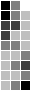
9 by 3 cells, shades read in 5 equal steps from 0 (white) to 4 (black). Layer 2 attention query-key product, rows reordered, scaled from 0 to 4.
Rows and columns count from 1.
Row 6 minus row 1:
-3 -1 2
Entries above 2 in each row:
1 1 2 1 0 0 1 0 1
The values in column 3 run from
0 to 4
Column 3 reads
0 1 1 1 1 2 3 2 4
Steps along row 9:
up up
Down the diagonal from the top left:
4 2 1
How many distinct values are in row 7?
3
